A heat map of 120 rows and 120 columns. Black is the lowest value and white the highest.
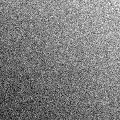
The ninth with the lowest average is the bottom left. Neither half mirrors the other. No row or column stands out. The field climbs toward the top right. The ninth with the highest average is the top right.
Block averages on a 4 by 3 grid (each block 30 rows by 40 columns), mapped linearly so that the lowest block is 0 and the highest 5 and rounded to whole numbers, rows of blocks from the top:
345
234
123
012
